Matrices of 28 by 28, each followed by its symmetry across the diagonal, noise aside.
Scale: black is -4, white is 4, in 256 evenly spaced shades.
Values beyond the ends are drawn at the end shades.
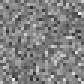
symmetric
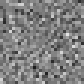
antisymmetric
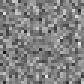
neither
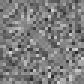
symmetric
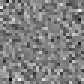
antisymmetric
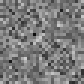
symmetric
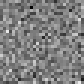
antisymmetric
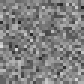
neither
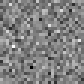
neither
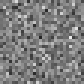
neither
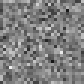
antisymmetric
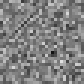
symmetric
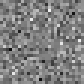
antisymmetric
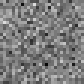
neither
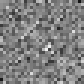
symmetric
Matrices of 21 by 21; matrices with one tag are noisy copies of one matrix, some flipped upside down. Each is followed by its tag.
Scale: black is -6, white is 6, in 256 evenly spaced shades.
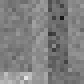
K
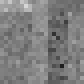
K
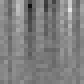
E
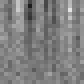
E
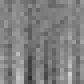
E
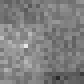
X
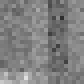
K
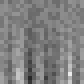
E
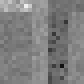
K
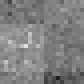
X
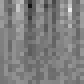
E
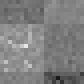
X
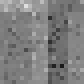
K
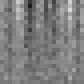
E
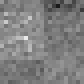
X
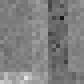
K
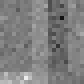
K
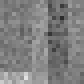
K
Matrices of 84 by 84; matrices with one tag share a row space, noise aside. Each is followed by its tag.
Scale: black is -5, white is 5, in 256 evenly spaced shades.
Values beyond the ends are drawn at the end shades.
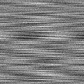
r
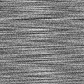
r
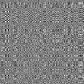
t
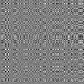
t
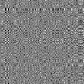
t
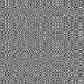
t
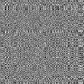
t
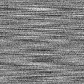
r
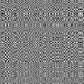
t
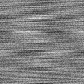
r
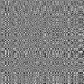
t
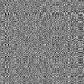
t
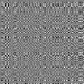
t
